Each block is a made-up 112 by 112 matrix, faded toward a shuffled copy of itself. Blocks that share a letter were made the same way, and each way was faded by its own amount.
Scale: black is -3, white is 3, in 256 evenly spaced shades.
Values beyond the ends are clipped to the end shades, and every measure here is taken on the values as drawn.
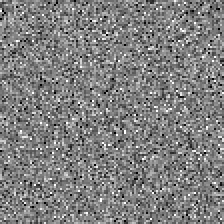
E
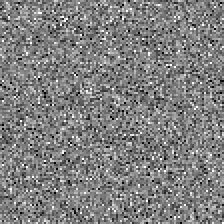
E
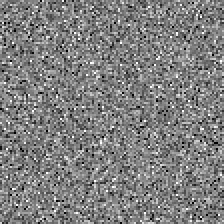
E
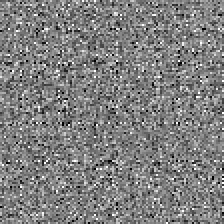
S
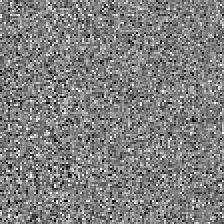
S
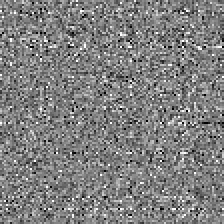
S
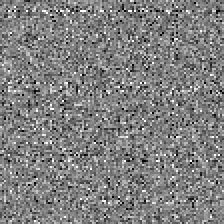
S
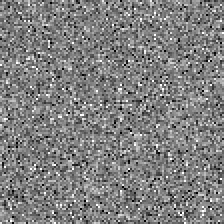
E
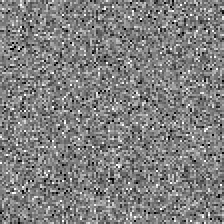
E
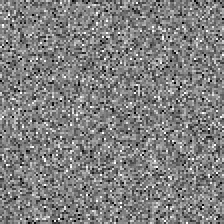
E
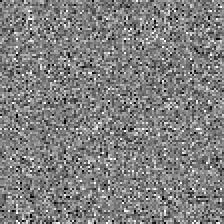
S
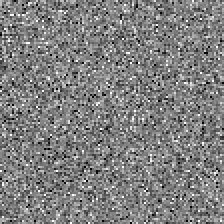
E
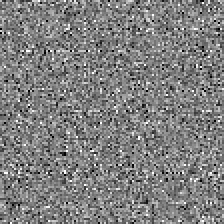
S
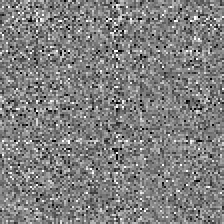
S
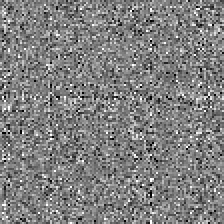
S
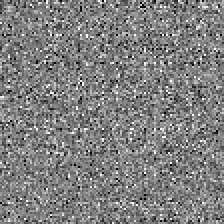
S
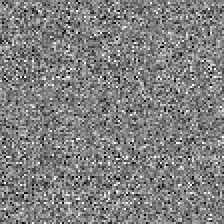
S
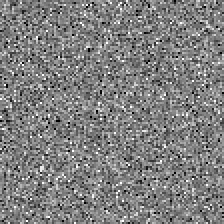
E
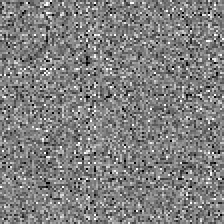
S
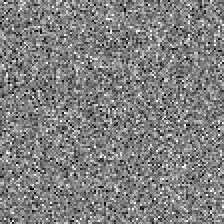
E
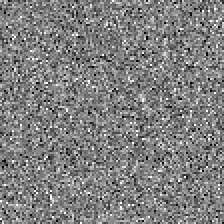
E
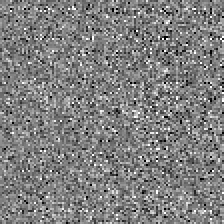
S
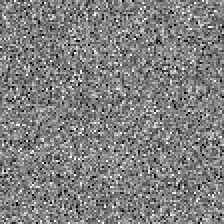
E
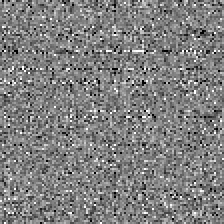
S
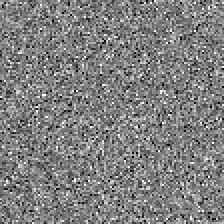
E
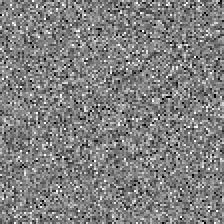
E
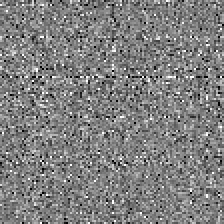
S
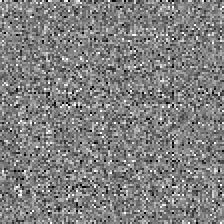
S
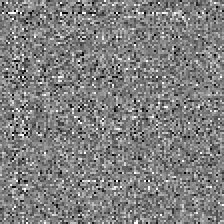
S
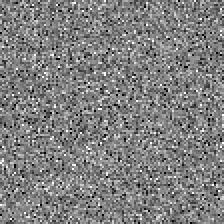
E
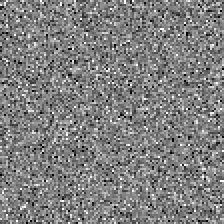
E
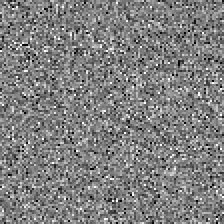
E
